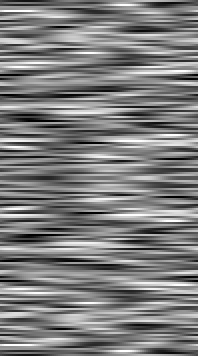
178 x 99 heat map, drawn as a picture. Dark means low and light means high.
On average the colour sits 50% of the way up the scale. The values follow a bell shape. The top and bottom halves mirror each other. No overall slope runs across the table. The grain runs across in streaks.
